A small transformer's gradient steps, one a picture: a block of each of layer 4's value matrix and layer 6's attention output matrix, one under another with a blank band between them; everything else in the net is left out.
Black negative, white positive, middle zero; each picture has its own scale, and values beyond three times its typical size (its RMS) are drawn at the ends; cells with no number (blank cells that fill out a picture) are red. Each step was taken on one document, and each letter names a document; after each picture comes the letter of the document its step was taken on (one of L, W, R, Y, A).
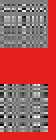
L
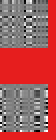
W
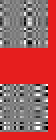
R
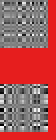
L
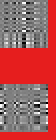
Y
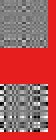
L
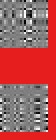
R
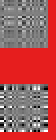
L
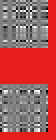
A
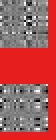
R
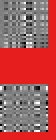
Y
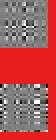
Y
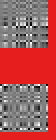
A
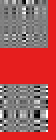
Y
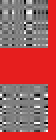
W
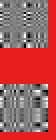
R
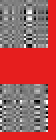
W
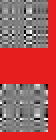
W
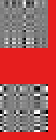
Y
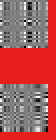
R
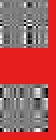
R
